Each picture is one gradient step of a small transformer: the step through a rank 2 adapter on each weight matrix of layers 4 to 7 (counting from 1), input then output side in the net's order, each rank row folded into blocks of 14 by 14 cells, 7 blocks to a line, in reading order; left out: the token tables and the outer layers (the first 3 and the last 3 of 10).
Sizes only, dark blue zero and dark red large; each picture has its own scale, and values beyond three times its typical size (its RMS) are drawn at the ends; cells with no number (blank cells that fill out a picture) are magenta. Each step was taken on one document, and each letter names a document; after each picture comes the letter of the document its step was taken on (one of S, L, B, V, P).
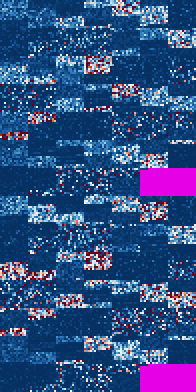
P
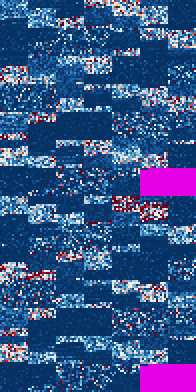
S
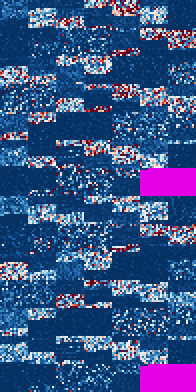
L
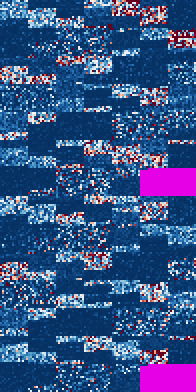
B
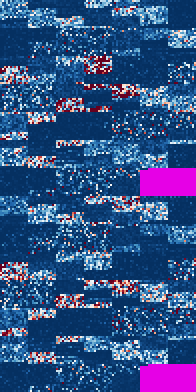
L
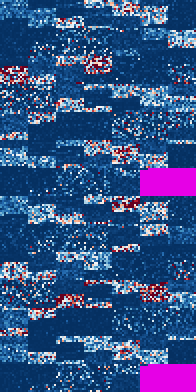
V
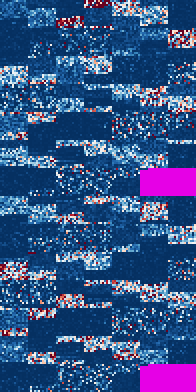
S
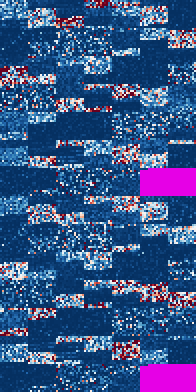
B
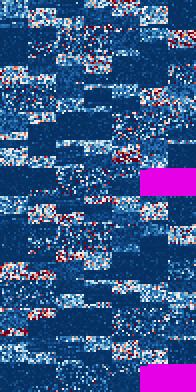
B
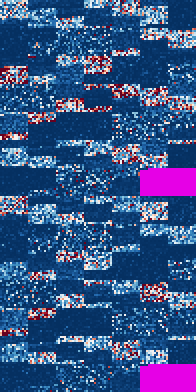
B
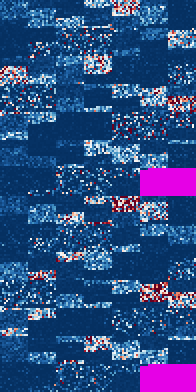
S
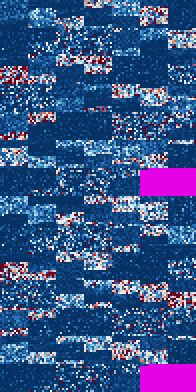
B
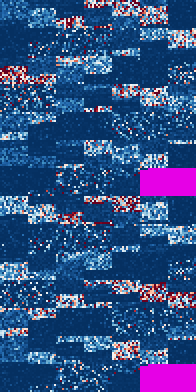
S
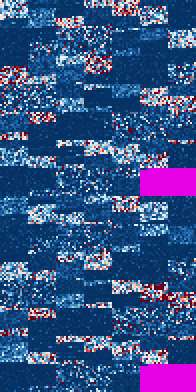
L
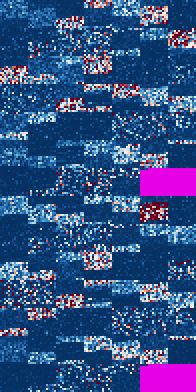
P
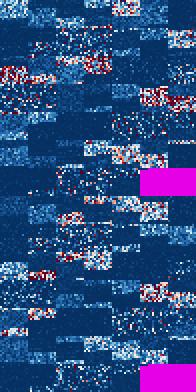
S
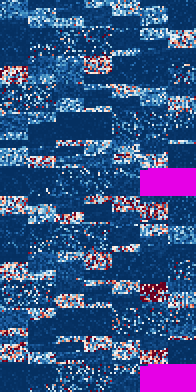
V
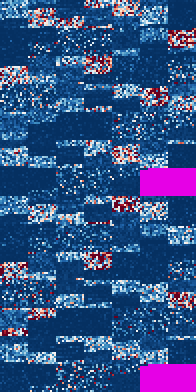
S
